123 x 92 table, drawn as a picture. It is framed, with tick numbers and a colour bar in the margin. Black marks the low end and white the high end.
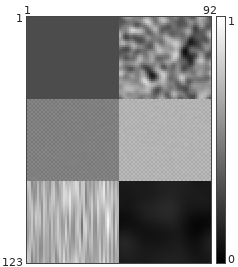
It is made of 3 by 2 panels. Panel 1,1: low, flat. Panel 1,2: middling, blotchy, strong in contrast. Panel 2,1: middling, checkered, faint in contrast. Panel 2,2: high, checkered, faint in contrast. Panel 3,1: high, streaked downward. Panel 3,2: very low, smooth, faint in contrast.
